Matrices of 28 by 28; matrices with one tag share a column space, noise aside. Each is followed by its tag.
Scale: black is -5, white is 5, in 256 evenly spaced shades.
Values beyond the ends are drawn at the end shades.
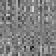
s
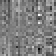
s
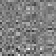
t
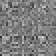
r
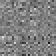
r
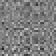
t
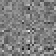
t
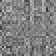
s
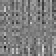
s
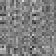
s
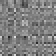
r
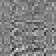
t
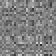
r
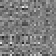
r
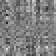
s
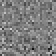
t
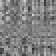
s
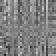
s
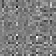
r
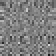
r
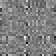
r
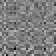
t
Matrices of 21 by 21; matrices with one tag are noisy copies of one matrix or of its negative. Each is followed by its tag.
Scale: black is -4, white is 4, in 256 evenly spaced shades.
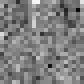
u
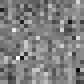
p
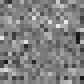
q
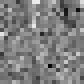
u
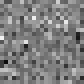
q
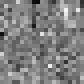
u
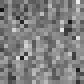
p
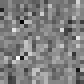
p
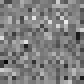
q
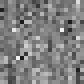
p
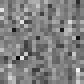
p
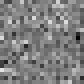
q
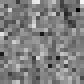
u
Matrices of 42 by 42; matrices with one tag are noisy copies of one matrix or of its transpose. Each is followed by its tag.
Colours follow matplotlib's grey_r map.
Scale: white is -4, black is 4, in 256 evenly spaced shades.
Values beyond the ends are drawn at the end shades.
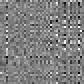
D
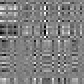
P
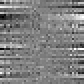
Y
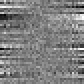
Y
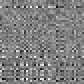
D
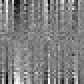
Y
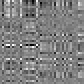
P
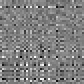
D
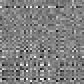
D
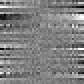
Y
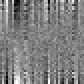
Y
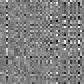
D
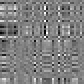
P
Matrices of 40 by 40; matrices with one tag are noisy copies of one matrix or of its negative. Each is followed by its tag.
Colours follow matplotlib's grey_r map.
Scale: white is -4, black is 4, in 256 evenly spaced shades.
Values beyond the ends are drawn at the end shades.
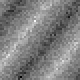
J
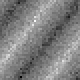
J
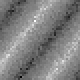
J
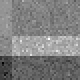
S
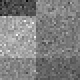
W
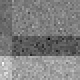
S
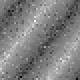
J
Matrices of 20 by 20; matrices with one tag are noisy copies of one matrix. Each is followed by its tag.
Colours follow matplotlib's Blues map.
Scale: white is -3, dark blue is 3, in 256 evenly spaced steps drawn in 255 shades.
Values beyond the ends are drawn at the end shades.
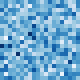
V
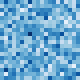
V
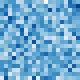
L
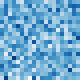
L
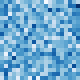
L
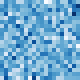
L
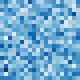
V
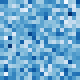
V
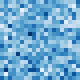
V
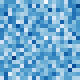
L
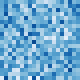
L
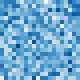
L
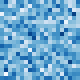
V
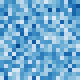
L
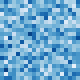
V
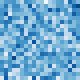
L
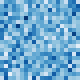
L
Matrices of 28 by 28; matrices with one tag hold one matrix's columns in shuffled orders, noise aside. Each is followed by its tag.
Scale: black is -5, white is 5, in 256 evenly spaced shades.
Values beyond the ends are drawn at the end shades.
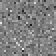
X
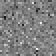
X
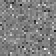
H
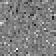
X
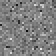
H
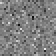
X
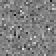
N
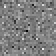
H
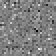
H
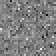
N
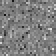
N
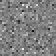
H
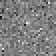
X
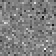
X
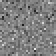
X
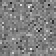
H
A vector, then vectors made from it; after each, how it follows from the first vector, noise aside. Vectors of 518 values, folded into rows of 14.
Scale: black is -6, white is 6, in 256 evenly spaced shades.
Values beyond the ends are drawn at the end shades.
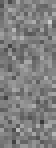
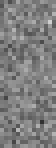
copied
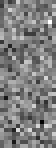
scaled up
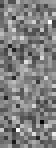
scaled up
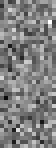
scaled up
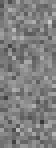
copied
